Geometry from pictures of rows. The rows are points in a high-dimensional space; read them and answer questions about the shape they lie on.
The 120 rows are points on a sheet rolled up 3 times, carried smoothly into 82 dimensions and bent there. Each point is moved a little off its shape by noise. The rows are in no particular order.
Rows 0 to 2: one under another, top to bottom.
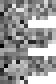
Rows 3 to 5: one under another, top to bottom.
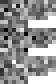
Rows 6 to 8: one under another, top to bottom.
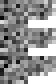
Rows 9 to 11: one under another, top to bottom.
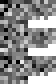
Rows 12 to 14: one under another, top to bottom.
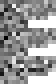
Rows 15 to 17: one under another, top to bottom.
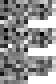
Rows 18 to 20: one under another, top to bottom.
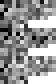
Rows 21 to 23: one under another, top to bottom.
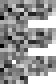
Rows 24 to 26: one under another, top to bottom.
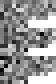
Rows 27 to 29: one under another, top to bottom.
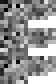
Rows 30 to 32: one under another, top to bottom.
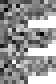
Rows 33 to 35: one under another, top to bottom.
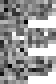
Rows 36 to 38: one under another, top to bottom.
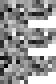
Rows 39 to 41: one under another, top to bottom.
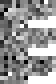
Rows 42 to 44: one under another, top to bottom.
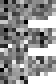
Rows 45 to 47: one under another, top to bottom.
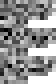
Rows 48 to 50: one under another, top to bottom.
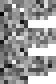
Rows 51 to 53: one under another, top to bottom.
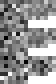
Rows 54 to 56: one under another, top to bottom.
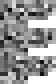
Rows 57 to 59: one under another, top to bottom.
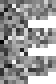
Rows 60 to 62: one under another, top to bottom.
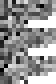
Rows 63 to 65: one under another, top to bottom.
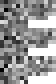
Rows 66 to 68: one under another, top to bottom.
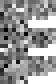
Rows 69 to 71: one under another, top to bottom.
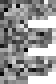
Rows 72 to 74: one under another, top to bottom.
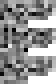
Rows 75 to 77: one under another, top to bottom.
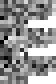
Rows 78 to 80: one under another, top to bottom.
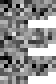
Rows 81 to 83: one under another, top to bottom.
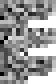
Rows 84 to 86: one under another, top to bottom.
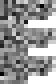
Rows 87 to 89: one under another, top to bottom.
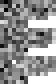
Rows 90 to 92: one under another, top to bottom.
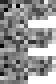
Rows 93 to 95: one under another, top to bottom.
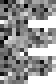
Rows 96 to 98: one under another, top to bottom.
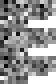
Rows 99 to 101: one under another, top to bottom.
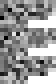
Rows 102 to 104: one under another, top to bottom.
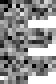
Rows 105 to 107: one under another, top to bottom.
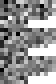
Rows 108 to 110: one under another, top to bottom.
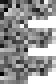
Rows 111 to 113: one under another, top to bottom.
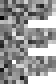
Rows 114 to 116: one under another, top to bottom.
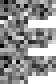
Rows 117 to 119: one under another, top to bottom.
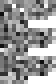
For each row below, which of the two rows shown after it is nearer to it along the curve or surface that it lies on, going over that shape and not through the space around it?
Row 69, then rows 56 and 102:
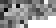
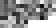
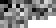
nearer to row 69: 102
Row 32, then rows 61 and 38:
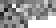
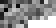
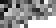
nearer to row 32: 61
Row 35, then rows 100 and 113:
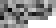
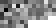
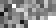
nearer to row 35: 113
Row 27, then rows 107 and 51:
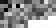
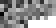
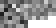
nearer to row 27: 107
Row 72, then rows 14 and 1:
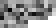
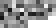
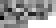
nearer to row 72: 14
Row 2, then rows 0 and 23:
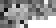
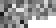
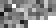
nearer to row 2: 0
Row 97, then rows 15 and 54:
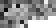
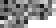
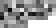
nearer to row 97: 15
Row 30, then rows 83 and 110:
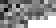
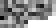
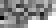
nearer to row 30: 110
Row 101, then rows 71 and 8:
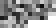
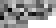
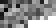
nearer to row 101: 71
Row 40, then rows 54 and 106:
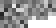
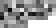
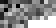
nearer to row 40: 106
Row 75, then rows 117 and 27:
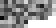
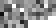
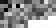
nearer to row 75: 117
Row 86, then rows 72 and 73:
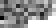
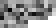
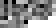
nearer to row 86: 72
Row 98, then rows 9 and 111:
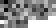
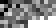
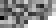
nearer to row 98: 111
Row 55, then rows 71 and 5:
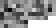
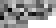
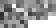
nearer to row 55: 5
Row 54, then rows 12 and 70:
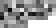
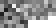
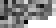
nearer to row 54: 70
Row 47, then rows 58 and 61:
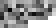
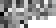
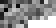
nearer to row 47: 58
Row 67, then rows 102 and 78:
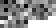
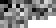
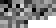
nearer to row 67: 78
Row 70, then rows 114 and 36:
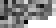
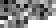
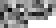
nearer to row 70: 36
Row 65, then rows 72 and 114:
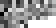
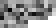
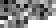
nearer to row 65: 72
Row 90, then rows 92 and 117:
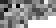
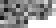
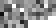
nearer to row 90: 92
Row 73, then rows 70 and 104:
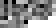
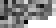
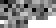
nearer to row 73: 104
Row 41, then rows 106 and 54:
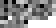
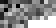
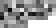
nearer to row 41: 54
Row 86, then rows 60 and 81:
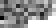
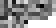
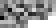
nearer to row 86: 81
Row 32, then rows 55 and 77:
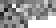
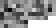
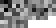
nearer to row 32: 55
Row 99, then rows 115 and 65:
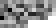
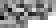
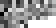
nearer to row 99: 115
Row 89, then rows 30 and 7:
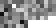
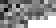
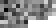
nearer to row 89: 7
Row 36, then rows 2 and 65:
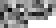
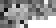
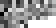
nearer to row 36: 65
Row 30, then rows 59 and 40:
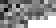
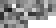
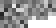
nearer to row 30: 40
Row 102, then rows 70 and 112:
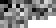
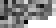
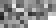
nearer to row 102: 70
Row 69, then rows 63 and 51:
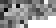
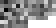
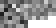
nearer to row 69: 63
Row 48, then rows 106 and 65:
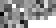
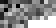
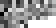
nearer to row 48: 65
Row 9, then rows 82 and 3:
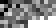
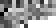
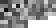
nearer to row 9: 82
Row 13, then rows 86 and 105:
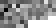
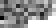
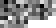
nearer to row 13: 86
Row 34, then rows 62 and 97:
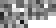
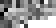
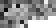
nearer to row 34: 62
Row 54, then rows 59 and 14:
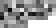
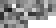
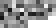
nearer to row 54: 14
